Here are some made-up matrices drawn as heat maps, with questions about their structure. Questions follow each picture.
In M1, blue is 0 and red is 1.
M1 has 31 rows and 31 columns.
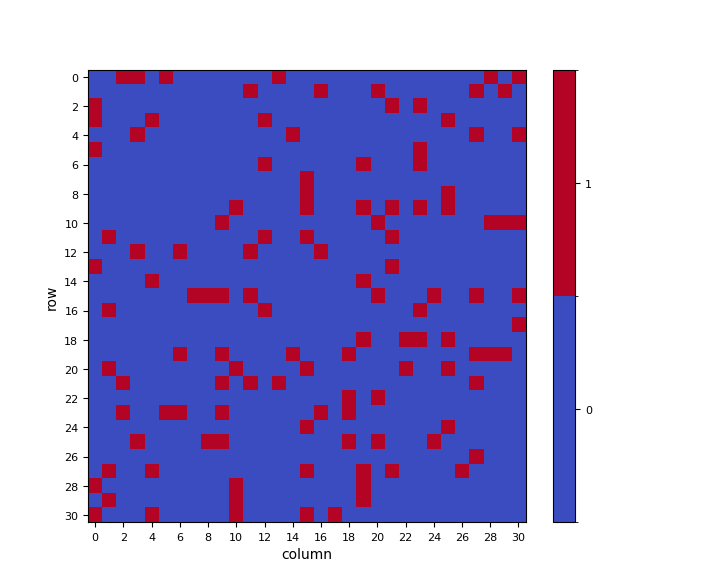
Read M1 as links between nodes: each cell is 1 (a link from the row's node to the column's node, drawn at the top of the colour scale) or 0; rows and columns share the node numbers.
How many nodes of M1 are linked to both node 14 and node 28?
1
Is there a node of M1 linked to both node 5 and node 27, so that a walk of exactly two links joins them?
no
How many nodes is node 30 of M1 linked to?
5
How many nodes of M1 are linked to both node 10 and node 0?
2
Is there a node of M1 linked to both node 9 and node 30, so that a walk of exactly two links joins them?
yes
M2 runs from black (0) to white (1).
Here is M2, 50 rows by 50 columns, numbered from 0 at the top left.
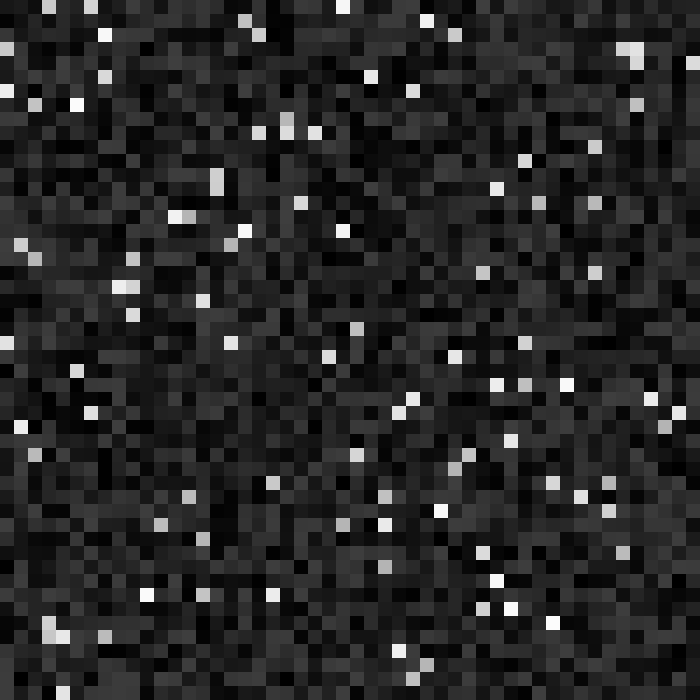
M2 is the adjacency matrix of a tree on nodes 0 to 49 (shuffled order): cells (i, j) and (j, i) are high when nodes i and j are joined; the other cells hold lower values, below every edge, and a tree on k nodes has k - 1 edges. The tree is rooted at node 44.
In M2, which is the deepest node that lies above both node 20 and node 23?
2
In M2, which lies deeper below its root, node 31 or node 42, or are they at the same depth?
node 31
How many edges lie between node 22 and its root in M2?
7
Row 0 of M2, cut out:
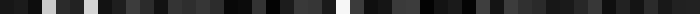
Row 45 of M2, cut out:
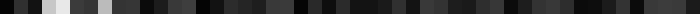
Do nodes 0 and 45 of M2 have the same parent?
yes
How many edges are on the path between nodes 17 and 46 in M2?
7
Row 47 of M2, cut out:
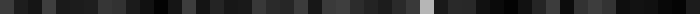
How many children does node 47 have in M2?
0
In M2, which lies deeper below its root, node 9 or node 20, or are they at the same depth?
node 20
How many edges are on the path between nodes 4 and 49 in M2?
1
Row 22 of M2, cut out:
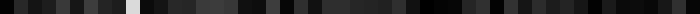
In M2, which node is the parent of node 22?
9
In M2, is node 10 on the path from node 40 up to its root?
no
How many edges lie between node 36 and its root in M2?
4
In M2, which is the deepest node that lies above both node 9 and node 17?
3
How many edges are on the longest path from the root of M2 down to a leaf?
9
